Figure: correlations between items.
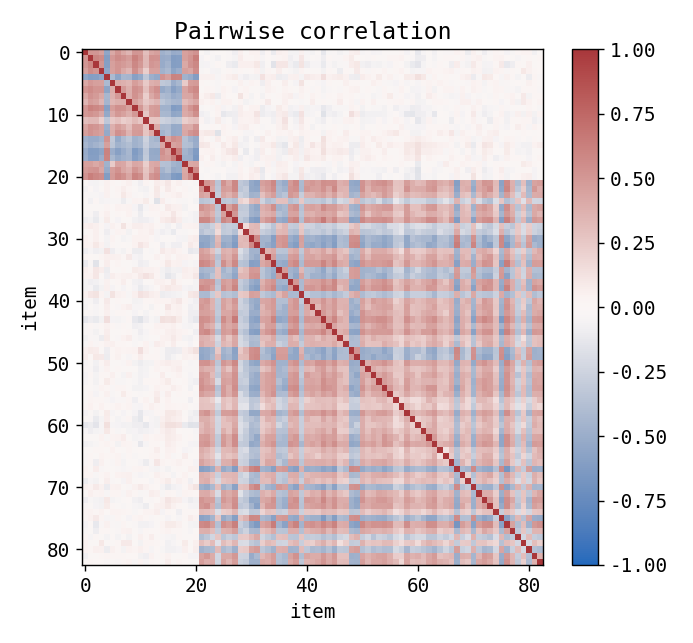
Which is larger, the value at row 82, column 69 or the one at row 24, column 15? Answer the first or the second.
the first
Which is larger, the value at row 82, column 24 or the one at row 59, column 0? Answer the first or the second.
the second
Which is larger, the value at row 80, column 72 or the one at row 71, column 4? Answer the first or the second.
the second
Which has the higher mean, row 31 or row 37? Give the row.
37
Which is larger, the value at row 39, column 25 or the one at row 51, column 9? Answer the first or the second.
the second
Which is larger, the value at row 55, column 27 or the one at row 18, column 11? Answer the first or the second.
the first
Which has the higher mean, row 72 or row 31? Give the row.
72
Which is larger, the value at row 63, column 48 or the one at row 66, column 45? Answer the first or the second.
the second
